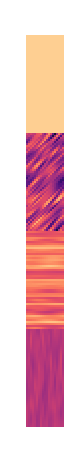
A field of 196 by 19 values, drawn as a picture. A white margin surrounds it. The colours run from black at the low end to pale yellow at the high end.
It is made of 4 by 1 panels. Panel 1,1: very high, flat. Panel 2,1: middling, slanting up to the right, strong in contrast. Panel 3,1: high, streaked across. Panel 4,1: middling, streaked downward, faint in contrast.
